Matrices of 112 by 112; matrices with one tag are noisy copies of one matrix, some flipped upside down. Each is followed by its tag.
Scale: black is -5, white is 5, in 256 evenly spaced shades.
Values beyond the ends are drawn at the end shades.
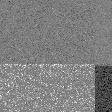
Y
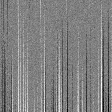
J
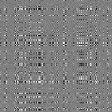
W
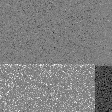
Y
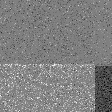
Y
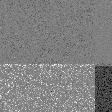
Y
